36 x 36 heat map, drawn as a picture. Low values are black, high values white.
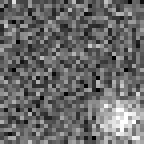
There are no regular stripes. One bump rises in the bottom right. The halves do not mirror each other. No single row or column stands out from its neighbours. The ninth with the highest average is the bottom right.
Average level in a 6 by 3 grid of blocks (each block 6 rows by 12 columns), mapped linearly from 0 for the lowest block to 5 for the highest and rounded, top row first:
001 / 101 / 010 / 101 / 015 / 115
